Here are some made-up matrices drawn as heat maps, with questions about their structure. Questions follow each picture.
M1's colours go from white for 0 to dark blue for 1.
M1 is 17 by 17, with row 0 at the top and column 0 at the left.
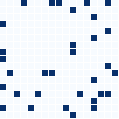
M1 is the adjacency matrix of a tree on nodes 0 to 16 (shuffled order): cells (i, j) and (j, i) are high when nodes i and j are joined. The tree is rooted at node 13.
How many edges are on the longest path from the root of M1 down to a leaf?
5
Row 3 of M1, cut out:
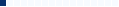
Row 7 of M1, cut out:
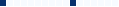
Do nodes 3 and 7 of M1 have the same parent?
yes
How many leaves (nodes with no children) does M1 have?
12
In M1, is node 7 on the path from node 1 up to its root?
yes
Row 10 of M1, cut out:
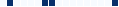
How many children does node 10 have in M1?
3
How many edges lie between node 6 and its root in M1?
5
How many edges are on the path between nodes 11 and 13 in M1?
1
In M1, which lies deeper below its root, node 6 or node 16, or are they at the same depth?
the same depth
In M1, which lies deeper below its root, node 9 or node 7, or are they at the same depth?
node 7
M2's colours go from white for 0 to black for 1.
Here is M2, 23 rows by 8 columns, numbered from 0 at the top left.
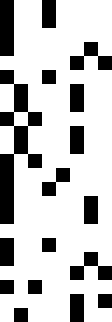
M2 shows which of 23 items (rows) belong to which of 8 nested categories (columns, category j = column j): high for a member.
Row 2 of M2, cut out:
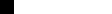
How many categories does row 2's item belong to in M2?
1
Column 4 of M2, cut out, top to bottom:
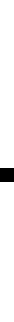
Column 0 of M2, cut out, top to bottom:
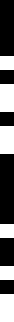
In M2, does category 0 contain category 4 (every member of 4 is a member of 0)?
yes
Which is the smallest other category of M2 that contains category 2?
0
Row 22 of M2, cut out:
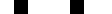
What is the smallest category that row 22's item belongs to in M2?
1
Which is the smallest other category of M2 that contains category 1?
5
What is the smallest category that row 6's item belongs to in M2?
1
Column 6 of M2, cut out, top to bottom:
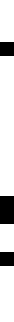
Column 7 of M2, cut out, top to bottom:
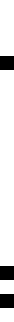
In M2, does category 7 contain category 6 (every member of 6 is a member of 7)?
no
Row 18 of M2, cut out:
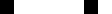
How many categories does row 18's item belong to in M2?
2
